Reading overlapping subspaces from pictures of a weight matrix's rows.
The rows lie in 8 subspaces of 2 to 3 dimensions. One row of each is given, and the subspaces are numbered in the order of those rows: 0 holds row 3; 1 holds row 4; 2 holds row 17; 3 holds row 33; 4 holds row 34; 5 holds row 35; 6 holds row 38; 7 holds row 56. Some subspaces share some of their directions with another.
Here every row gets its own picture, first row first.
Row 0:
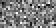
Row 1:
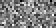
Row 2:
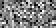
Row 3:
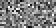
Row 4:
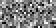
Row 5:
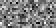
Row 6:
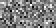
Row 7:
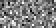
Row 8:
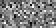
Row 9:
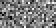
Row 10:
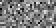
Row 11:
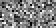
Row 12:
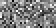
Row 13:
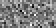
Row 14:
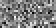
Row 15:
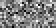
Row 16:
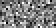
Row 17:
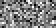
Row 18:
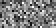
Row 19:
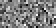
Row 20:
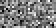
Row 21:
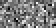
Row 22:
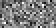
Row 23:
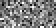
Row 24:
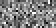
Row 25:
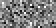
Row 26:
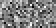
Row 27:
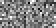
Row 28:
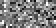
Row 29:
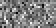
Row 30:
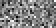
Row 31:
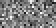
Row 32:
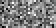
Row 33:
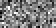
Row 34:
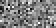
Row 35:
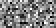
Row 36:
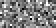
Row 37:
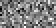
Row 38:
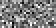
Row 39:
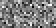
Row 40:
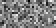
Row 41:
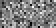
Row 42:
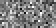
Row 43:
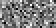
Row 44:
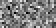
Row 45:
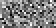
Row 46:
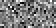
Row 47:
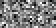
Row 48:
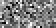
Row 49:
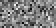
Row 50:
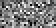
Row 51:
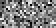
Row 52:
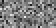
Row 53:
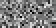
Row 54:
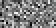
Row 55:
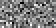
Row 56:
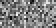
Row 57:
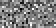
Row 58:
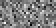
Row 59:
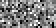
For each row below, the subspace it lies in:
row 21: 3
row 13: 4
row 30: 1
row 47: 2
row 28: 2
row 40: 2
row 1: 0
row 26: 5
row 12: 6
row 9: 7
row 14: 1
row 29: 5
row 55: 6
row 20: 4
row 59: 4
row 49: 0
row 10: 0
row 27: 7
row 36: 2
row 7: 1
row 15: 0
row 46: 0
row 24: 1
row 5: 5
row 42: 7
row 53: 1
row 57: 6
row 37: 0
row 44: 3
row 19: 3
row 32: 4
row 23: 1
